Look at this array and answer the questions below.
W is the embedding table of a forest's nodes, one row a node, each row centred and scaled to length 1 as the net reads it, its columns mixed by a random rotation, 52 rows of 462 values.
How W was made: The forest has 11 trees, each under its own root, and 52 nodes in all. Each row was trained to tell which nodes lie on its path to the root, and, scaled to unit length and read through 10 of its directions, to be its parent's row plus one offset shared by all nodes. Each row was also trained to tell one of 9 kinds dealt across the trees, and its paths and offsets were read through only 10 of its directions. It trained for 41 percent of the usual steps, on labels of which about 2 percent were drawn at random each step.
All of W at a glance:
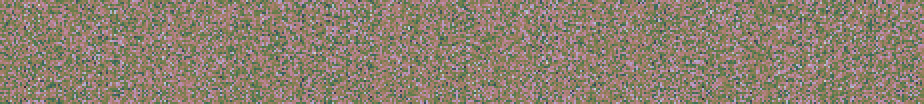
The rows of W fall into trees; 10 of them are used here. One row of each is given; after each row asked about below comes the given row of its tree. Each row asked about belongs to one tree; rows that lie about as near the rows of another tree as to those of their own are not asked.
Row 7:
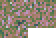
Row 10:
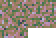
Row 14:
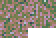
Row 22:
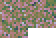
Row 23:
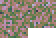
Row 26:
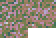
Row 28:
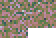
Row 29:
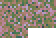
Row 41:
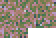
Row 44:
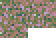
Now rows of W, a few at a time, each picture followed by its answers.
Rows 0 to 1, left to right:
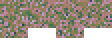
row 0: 23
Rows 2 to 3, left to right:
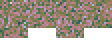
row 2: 7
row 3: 29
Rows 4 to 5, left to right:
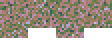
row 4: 10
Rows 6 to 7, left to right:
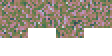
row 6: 29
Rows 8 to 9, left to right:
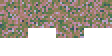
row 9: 22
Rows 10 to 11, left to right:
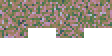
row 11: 44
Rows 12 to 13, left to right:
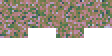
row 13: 22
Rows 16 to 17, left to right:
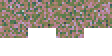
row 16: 28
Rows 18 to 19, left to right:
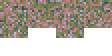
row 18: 22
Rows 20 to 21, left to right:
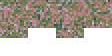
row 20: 29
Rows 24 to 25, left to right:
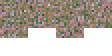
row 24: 44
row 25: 23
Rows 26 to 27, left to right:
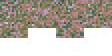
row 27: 44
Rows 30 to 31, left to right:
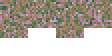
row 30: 10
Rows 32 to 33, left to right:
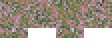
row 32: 44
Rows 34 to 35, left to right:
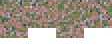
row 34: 14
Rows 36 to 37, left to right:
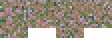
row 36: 22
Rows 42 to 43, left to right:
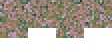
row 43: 14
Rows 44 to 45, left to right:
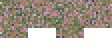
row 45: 7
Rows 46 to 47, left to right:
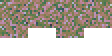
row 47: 7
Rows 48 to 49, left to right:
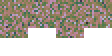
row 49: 14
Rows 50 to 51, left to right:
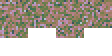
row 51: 29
